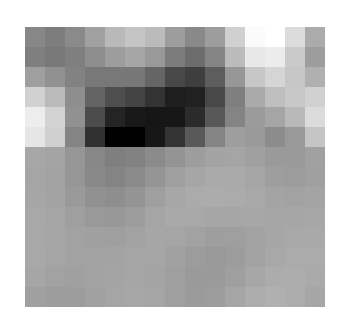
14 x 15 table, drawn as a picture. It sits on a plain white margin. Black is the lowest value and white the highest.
The bottom part is calmer, past a seam about 40% of the way down. Most values sit high, with a long tail of low ones. The texture is blotchy. Overall the values sit about 60% of the way up the scale. No regular stripes run through it. The ninth with the highest average is the top right.
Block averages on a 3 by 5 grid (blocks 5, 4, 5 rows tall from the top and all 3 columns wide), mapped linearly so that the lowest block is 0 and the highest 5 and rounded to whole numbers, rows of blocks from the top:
31035
41233
33334
